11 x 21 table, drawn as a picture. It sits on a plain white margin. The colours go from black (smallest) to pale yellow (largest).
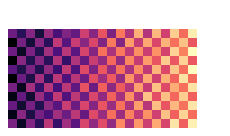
No single row or column stands out from its neighbours. There is an overall slope up to the right. The field is checkered. Overall the values sit about 50% of the way up the scale.
